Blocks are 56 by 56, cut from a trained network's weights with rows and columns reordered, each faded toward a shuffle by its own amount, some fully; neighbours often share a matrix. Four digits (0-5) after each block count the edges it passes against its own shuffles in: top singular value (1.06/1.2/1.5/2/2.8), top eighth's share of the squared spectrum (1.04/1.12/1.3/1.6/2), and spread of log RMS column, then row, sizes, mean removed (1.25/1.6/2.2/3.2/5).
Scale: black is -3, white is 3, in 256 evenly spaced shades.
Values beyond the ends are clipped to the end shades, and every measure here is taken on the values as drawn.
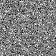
1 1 0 0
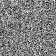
2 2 0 0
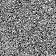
1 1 0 0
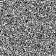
2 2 0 0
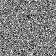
0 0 0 0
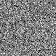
0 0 0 0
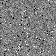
0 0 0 0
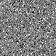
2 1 0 0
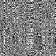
4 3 2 1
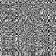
4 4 2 2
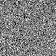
2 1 0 0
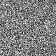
0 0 0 0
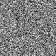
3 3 0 0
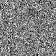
2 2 0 0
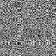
4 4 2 2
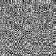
4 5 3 2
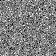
1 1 0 0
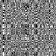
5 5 3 2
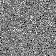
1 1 0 0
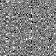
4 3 2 1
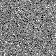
1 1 0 0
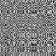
4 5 3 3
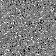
1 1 0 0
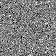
2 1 0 0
